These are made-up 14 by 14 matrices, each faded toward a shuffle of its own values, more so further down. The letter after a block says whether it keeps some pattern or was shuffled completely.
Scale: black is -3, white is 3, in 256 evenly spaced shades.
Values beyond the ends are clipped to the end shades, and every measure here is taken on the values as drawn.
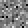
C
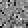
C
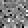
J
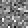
C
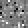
J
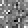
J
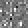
J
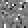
C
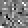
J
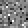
C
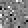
J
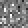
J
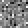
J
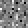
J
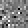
C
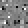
J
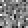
C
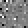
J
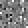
C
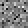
C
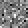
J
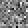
C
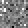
C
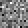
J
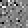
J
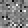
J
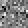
J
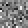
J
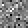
C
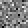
C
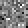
C
